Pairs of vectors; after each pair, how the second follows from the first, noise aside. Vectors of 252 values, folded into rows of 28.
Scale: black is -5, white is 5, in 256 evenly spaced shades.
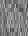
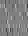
partly zeroed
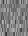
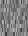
copied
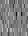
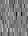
copied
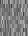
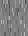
partly zeroed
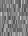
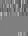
partly zeroed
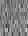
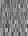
copied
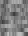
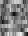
scaled up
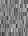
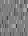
partly zeroed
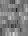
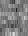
copied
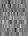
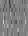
partly zeroed
